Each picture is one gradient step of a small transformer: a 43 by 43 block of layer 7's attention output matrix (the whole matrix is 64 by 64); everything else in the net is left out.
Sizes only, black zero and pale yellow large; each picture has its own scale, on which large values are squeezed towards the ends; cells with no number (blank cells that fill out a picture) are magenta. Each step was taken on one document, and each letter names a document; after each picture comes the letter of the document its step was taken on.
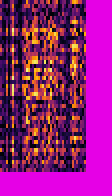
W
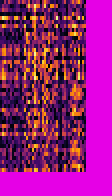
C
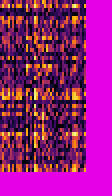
C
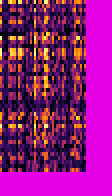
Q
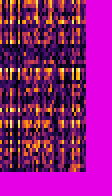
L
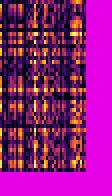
Q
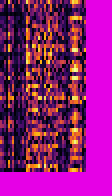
W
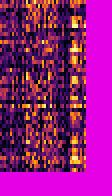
W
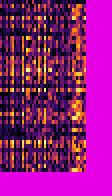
W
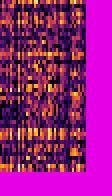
L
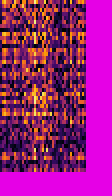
C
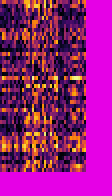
C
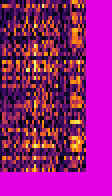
C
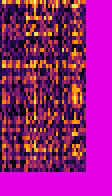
C
